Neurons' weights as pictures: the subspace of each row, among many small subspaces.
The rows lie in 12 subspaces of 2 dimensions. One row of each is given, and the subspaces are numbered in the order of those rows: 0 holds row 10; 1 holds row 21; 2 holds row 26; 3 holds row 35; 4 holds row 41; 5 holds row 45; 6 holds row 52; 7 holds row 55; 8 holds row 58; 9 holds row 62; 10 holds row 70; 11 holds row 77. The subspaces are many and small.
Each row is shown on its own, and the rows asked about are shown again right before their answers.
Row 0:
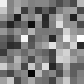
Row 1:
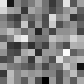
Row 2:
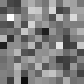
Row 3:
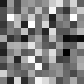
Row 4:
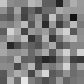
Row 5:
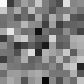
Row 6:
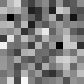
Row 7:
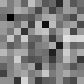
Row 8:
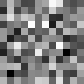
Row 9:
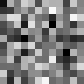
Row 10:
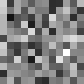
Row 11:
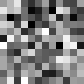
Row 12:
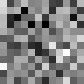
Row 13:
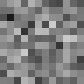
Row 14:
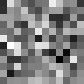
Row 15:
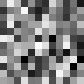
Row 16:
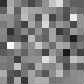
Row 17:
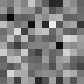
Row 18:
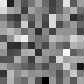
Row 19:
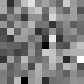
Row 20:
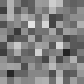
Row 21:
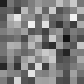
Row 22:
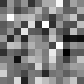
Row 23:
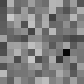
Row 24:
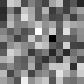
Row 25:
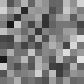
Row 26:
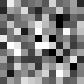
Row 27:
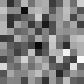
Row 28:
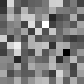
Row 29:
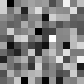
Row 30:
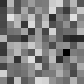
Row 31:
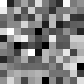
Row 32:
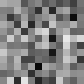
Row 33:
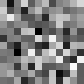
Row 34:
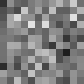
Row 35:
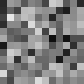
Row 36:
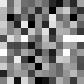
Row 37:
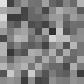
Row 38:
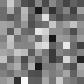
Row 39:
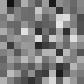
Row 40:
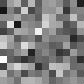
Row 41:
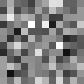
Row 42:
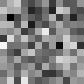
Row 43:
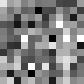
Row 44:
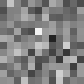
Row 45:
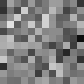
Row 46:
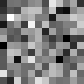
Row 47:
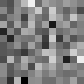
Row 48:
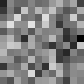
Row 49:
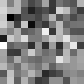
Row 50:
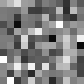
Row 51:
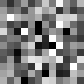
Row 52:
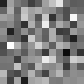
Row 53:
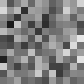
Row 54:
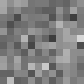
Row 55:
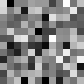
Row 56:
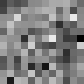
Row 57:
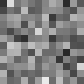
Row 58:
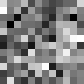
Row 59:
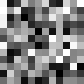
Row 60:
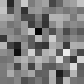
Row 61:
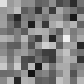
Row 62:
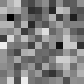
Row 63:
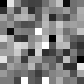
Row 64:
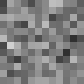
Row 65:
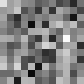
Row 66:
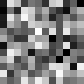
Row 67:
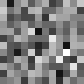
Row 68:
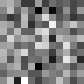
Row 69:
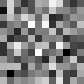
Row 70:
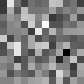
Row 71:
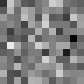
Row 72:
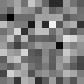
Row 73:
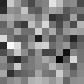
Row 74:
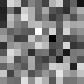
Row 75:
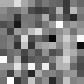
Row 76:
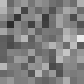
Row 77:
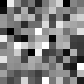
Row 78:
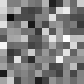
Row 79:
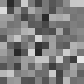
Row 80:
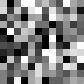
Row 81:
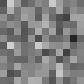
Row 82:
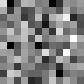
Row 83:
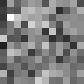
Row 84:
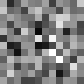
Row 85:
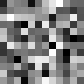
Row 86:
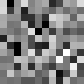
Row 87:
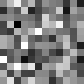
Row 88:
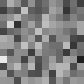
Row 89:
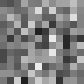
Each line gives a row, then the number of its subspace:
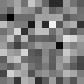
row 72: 4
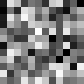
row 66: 3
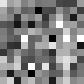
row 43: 5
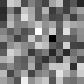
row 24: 3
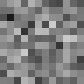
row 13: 4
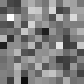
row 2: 9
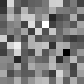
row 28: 10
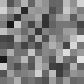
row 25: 5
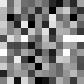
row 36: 0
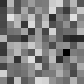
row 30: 0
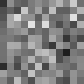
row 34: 1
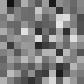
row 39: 6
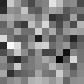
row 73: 2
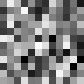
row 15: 1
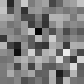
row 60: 10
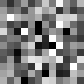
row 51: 2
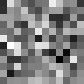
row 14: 2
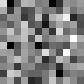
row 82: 6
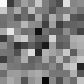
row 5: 11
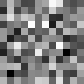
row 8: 4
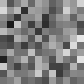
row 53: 5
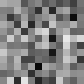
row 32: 0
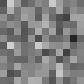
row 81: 6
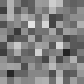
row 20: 4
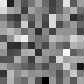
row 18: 7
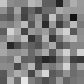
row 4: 6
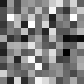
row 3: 0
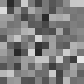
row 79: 4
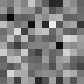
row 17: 4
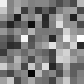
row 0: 5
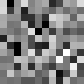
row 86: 10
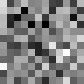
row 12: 1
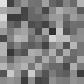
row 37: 9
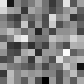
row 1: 7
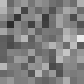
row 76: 5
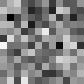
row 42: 9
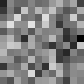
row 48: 5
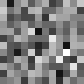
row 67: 0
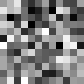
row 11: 9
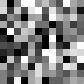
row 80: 11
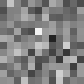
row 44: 0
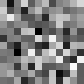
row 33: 10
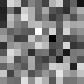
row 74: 3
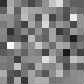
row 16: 6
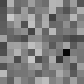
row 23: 0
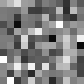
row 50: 8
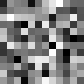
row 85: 2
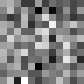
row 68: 7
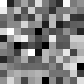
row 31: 11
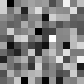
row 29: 7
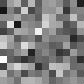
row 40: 8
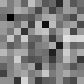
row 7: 10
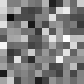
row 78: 3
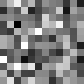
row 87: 8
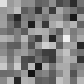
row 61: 1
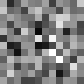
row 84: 2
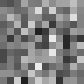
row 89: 0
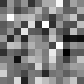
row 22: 10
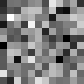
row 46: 3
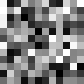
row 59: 3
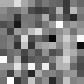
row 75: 8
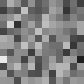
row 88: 5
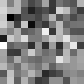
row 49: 9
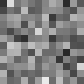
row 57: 7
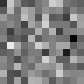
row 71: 6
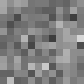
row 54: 8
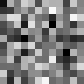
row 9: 7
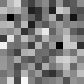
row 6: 9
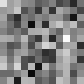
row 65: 1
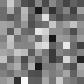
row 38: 7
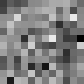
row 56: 8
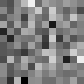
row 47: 11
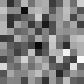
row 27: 1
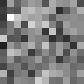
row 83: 9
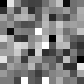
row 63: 11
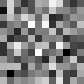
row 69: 4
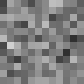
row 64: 2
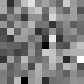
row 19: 11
